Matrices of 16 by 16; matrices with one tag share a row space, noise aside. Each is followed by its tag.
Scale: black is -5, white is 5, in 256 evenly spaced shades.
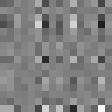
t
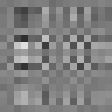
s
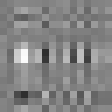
s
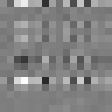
s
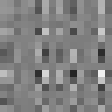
t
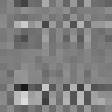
s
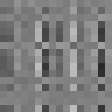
t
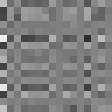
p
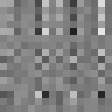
t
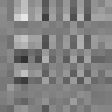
s
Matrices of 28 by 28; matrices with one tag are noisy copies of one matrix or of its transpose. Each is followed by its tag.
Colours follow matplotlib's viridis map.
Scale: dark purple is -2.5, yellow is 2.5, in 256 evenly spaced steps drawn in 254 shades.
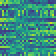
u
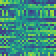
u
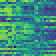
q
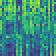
q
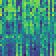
q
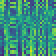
u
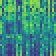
q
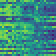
q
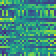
u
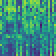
q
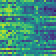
q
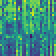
q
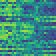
q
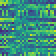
u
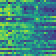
q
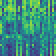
q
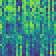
q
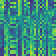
u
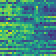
q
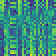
u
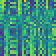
u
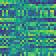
u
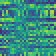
u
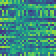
u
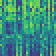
q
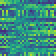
u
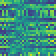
u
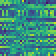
u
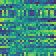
u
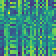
u
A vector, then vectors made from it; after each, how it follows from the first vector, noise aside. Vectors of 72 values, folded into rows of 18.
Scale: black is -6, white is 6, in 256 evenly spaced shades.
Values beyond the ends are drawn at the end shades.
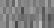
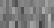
sign-scrambled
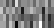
scaled up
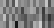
scaled up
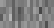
wrapped around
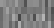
wrapped around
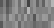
wrapped around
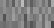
wrapped around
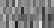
scaled up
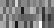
scaled up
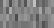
wrapped around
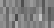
wrapped around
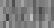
wrapped around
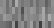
sign-scrambled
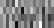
scaled up
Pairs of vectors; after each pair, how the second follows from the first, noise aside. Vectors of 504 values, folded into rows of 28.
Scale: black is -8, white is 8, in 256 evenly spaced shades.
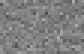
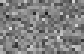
scaled up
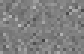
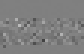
partly zeroed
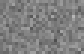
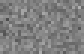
shuffled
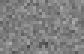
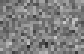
scaled up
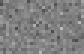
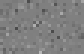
partly zeroed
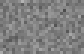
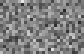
scaled up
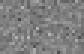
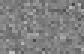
shuffled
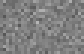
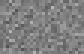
shuffled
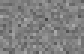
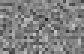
scaled up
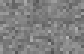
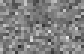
scaled up
